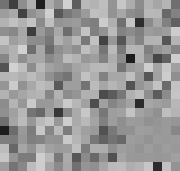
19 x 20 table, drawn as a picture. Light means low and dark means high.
An odd patch, calmer than its surroundings, sits in the bottom right. Fine speckle covers the field. The halves do not mirror each other. No row or column stands out. There are no regular stripes. The bottom right is the smoothest part.
